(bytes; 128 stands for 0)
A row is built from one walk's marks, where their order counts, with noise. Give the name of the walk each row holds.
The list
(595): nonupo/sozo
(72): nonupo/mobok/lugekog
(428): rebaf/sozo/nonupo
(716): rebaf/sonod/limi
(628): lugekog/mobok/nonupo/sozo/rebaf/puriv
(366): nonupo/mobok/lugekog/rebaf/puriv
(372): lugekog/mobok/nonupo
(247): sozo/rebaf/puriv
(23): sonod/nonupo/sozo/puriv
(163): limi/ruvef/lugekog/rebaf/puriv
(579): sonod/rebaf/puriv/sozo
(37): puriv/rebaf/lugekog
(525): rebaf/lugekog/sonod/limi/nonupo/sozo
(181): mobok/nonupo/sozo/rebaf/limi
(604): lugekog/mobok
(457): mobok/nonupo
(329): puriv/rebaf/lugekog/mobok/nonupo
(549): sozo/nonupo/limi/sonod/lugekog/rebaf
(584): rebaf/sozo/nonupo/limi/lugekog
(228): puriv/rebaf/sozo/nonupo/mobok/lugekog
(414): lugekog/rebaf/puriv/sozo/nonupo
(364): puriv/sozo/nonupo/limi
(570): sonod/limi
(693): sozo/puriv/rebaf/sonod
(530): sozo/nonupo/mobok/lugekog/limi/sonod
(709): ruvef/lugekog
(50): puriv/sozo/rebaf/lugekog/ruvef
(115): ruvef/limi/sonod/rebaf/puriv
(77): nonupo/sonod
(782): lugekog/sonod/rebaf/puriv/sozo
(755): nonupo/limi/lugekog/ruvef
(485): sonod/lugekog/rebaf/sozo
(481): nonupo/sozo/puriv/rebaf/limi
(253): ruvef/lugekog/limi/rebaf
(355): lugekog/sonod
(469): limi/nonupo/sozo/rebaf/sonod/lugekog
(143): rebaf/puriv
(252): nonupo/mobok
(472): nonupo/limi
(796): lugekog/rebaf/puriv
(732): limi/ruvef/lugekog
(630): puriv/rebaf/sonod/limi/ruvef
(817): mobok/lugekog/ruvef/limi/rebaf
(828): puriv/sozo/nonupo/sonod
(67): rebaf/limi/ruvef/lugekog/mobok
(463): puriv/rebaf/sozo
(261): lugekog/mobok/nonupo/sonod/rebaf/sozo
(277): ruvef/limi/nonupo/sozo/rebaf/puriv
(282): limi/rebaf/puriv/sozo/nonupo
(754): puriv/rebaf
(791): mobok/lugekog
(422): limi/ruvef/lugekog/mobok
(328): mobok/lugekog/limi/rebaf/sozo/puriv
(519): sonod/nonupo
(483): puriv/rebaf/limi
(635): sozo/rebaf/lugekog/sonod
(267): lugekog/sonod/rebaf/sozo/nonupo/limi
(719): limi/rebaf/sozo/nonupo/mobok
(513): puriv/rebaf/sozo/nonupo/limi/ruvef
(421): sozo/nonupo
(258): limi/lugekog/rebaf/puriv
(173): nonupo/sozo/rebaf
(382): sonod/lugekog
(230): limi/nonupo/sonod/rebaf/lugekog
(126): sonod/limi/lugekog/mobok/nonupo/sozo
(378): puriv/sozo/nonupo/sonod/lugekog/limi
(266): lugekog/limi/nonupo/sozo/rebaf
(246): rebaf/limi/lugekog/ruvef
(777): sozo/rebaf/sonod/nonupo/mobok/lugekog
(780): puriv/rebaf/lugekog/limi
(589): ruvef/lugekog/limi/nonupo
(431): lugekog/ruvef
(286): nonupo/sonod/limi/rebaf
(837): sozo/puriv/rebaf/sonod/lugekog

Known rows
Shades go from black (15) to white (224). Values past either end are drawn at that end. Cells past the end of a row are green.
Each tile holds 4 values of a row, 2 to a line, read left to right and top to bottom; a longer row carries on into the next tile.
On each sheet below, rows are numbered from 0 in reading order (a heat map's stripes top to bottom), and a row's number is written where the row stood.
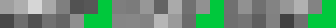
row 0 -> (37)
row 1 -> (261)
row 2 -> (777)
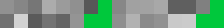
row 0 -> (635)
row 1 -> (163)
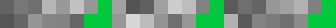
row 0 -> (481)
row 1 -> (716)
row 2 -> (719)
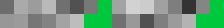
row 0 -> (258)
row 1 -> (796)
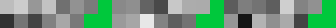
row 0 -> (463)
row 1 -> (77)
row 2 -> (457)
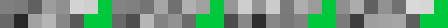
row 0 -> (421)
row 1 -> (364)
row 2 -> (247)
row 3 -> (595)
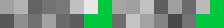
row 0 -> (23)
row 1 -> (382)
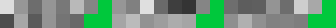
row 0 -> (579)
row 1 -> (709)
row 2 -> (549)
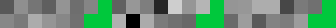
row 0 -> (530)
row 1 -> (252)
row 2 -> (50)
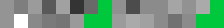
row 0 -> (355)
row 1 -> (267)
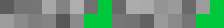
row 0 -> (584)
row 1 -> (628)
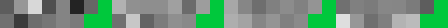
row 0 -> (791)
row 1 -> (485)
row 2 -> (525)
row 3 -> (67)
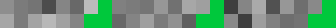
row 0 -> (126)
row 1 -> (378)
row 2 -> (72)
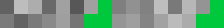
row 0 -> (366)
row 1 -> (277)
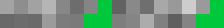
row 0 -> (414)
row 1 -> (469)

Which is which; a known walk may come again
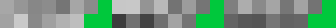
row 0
(115)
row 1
(463)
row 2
(228)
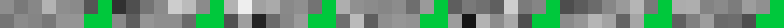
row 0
(483)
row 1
(181)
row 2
(143)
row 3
(485)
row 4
(457)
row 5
(230)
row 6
(828)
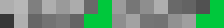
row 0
(693)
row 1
(780)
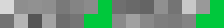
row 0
(782)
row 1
(549)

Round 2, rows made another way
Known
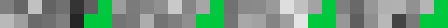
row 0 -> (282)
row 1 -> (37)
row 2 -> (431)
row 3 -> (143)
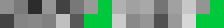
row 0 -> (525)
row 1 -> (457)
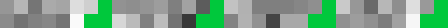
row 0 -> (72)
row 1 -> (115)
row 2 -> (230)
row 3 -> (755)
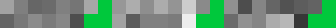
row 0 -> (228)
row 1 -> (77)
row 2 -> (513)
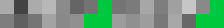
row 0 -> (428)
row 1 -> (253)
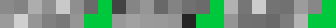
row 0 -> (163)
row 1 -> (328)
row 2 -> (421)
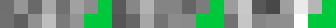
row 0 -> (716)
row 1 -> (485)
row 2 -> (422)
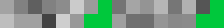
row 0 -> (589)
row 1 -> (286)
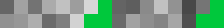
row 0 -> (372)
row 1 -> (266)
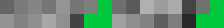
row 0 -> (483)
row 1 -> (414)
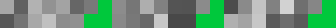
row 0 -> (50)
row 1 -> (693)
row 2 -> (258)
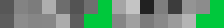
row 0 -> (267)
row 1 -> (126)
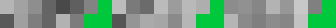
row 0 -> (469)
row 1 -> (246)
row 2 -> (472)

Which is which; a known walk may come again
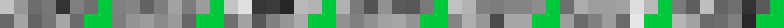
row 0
(549)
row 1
(780)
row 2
(530)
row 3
(828)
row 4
(230)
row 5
(252)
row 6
(282)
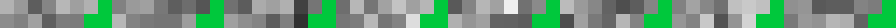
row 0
(329)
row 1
(23)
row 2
(414)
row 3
(355)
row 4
(796)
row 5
(469)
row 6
(791)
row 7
(630)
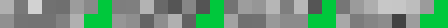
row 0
(421)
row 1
(181)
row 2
(286)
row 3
(366)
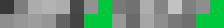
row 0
(628)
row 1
(754)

